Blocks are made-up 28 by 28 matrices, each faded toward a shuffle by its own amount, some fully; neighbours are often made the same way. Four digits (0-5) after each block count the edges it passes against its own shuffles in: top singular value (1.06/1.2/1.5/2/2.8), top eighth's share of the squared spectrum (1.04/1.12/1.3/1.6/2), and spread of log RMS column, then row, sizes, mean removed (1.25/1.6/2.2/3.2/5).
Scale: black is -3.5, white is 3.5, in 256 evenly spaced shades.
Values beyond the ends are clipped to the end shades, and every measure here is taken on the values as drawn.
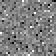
0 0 0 0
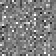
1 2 2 0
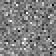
0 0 0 0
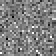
0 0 0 0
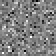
0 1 0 0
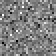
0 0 0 0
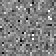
1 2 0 0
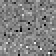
0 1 0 0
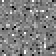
0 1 0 0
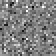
0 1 0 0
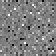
0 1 0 0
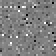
2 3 0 1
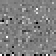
3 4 0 2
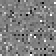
2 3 0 1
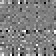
3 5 2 2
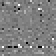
3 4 1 1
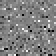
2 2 0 1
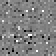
2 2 0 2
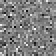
2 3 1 1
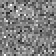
1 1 0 0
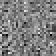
3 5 2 2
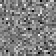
2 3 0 1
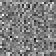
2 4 1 1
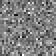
2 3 0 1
